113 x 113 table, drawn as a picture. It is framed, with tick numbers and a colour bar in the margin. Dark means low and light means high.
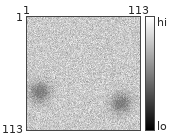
Dips: two. Average level on the scale: 80%. Mirror symmetry: none.
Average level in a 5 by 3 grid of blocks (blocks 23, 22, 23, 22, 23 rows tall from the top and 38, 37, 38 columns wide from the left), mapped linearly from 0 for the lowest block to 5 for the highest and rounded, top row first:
5 5 5 | 5 5 5 | 4 5 5 | 0 5 1 | 5 5 3
